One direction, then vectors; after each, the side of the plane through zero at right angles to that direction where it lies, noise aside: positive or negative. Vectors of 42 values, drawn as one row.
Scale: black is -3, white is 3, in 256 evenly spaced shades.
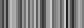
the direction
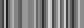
positive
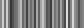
negative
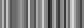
negative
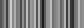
positive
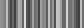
negative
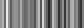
negative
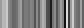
negative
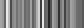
negative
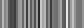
negative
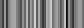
positive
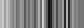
negative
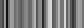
positive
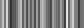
negative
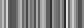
negative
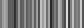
negative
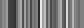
negative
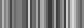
negative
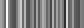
negative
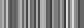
negative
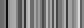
positive
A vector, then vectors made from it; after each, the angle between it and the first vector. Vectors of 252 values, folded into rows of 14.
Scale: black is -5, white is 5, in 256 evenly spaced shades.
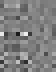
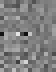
nearly opposite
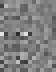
nearly parallel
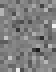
orthogonal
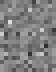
partly aligned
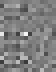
nearly parallel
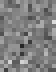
partly opposed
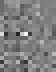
nearly parallel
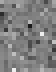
orthogonal
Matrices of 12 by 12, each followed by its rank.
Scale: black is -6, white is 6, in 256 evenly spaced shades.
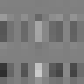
one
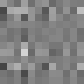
two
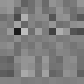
two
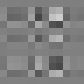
one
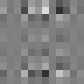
one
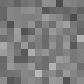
full rank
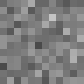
full rank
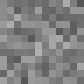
full rank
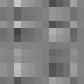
one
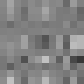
two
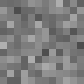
full rank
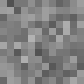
full rank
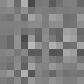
two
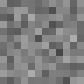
full rank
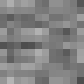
two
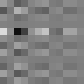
one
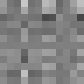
two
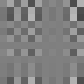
one
